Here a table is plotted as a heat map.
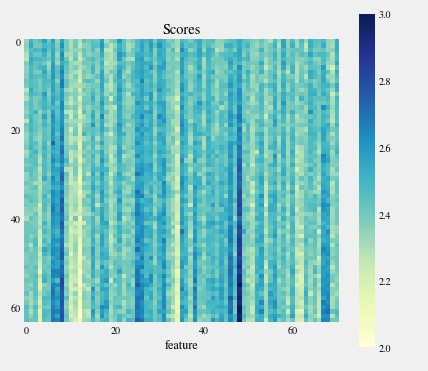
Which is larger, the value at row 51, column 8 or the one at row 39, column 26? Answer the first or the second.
the first
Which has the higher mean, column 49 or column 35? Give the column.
35
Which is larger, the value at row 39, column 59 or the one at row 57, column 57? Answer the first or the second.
the second
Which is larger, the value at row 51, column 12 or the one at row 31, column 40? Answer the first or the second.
the second
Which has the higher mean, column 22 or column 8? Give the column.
8
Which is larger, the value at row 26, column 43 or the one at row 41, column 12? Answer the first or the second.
the first
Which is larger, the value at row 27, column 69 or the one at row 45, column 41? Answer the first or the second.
the second
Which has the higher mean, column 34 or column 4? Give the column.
4
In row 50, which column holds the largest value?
48
